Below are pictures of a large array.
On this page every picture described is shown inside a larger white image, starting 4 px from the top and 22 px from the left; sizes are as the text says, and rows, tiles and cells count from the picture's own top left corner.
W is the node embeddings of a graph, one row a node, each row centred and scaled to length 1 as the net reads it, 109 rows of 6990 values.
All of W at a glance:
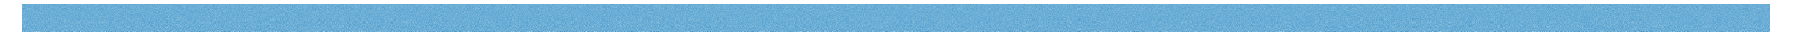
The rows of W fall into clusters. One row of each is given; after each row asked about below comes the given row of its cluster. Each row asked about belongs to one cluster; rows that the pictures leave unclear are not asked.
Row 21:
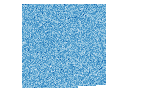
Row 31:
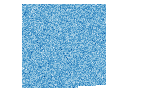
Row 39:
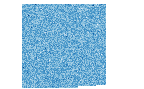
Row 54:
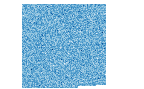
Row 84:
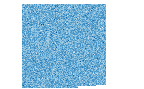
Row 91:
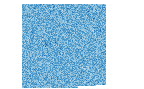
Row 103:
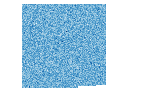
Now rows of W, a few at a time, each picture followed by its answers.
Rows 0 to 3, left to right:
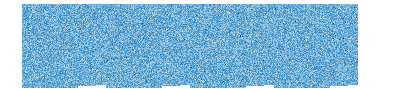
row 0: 31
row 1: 21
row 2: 39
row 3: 91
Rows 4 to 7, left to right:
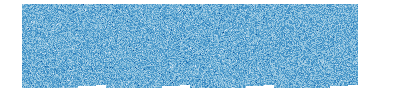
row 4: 39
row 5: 91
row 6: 54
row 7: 103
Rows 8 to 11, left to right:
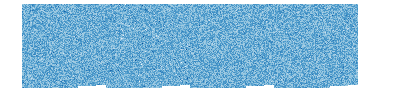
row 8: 103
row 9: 39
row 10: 84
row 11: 31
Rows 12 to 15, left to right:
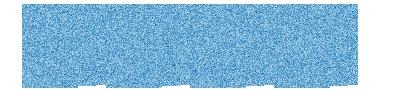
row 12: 103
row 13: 31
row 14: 39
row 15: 84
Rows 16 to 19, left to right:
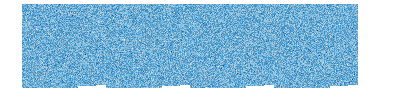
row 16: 21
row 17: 39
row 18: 21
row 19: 103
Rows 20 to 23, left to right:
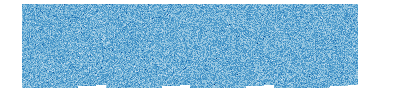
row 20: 21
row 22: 91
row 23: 31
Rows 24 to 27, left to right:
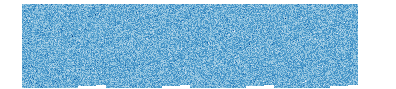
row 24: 39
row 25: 84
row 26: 103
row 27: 84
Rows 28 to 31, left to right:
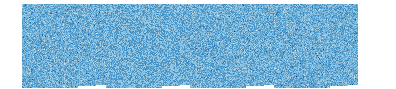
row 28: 54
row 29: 91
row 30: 103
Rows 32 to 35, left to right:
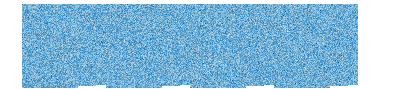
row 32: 31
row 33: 91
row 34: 103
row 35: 84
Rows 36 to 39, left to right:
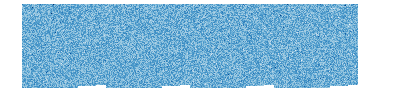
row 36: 54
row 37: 84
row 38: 31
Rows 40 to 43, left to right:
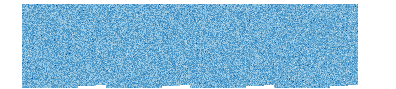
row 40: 91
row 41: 31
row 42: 39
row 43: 21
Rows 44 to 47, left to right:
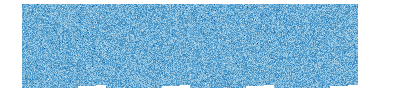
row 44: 91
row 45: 54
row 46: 31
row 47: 21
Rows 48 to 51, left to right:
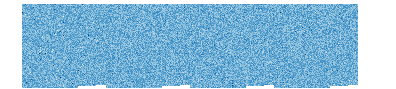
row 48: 54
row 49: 39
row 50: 103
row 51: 84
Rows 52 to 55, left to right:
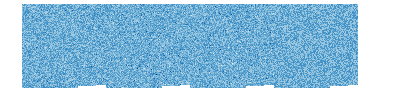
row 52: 31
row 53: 21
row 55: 84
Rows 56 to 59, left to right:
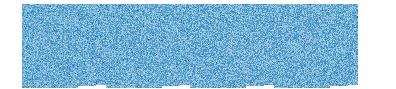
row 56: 91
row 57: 91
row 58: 103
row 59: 84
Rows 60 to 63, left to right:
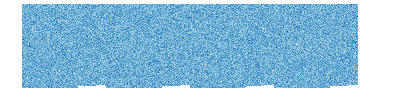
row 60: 84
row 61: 84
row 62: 31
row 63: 84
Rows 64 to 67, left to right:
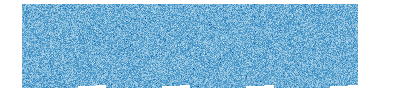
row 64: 31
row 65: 103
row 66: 84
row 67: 54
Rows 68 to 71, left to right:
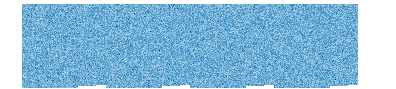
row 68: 39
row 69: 103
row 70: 84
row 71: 54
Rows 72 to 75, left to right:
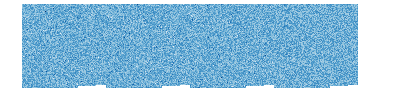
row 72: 54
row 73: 54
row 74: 54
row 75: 103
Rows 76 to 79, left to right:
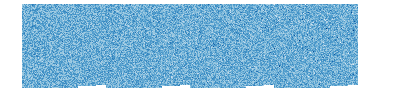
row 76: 103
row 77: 39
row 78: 91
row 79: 54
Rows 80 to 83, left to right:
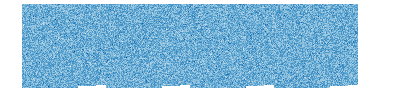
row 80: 84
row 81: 21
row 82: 31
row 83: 31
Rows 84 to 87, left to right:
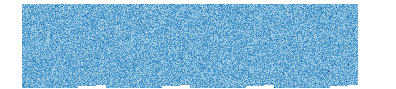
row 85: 84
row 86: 54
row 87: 54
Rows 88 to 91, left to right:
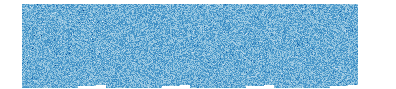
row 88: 91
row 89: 54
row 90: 84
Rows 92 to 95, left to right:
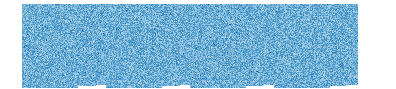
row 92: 84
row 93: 91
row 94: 91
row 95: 31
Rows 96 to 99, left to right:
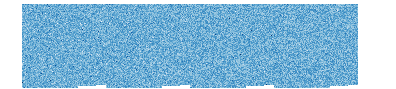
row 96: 21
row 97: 21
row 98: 103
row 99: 39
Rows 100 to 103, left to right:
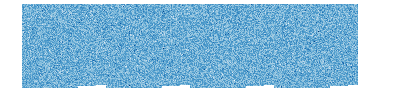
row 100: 91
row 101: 54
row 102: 54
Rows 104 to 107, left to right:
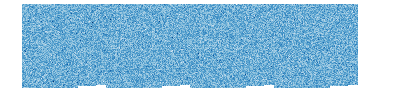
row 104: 84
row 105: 39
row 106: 39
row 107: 103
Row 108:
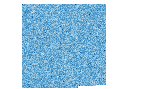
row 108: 31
